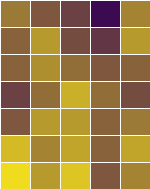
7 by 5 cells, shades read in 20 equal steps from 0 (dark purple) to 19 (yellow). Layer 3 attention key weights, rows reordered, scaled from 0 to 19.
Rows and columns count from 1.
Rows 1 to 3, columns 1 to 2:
10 7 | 8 13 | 8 12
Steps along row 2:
up down down up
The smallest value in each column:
5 7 5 0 6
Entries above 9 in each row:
2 2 1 1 3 4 4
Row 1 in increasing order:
0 5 7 10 11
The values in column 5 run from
6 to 14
